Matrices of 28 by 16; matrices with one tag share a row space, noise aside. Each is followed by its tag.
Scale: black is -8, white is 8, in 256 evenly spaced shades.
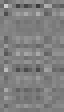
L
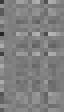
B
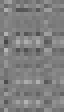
L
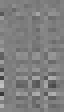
B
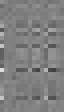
B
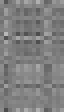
L
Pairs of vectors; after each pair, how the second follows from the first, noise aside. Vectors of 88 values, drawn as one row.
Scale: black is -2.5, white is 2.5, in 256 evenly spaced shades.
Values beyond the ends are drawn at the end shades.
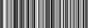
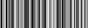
wrapped around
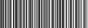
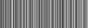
shrunk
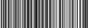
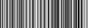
negated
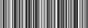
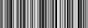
negated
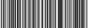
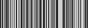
negated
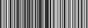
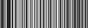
wrapped around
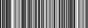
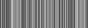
shrunk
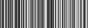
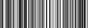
sign-scrambled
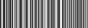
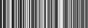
sign-scrambled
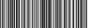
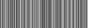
shrunk
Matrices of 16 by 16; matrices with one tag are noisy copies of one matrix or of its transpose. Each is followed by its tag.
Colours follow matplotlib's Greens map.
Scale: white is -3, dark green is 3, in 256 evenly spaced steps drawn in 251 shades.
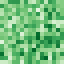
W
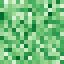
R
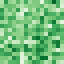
W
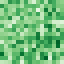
W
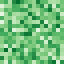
R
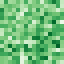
W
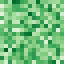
R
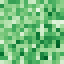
W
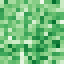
W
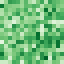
W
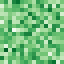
R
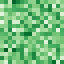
R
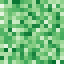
R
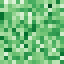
R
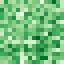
W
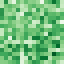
W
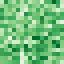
W
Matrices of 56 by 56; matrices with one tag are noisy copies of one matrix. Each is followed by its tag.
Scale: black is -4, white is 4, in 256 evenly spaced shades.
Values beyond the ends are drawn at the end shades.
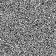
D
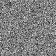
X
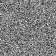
D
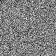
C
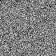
C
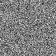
D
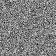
X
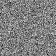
X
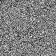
C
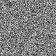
X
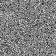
D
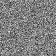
X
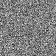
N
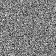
N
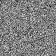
C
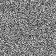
D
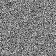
X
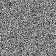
X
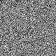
C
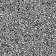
D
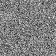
D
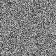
X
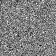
C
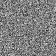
N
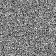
N
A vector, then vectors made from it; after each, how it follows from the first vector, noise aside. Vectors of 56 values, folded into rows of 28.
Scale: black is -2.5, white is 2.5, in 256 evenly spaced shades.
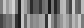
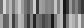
reversed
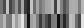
wrapped around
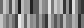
sign-scrambled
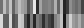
reversed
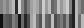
wrapped around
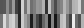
wrapped around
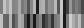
reversed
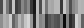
wrapped around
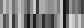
reversed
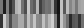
wrapped around
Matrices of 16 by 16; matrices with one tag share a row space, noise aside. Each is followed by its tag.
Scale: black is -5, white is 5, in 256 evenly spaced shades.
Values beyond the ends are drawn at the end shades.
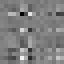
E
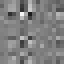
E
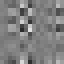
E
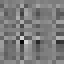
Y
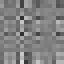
Y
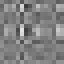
Y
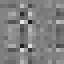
E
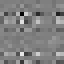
Y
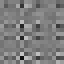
Y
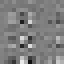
E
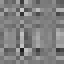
Y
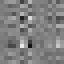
E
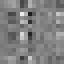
E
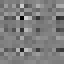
Y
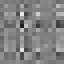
Y
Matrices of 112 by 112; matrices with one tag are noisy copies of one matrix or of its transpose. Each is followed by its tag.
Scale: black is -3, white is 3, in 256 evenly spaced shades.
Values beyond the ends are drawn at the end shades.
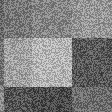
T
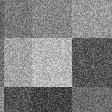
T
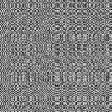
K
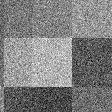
T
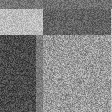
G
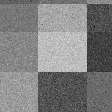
T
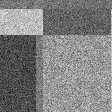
G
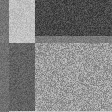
G
